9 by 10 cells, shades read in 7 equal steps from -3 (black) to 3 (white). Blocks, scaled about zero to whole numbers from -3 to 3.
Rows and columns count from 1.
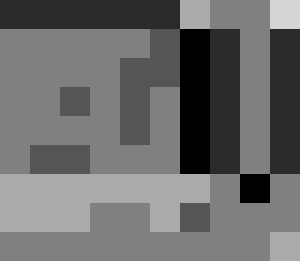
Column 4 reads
-2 0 0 0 0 0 1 0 0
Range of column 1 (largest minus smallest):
3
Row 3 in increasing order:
-3 -2 -2 -1 -1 0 0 0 0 0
